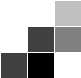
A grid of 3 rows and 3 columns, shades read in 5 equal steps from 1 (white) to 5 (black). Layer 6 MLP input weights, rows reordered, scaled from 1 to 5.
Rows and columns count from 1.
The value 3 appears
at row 2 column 3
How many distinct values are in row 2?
3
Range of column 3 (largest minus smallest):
2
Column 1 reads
1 1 4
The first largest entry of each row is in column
3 2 2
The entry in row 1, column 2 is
1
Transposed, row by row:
1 1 4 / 1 4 5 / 2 3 1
